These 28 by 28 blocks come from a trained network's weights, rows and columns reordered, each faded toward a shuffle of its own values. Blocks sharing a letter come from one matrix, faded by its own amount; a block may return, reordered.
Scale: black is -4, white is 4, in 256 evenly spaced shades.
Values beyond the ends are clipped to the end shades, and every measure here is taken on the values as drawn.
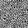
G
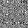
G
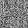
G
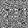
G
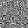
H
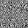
H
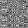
H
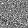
G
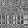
H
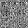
G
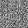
G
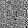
G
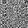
G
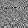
H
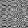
H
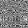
H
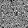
G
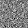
G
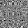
H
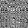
H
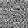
H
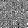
G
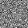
G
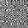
H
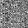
G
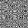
H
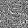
G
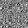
H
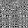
H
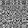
H
